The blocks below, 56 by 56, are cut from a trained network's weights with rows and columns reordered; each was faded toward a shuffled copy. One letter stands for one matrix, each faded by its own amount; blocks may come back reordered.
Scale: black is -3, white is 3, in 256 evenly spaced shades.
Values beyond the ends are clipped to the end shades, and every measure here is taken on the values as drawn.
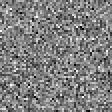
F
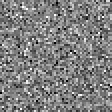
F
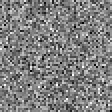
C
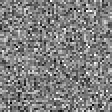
C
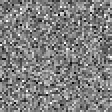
F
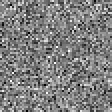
F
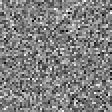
C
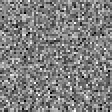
C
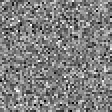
F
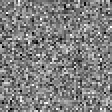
C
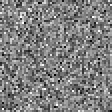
F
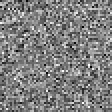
C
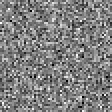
C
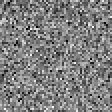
F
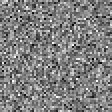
C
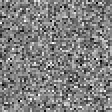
F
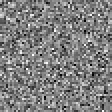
C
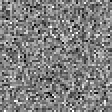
F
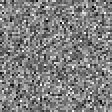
F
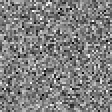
C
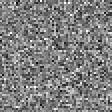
C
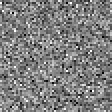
F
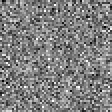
C
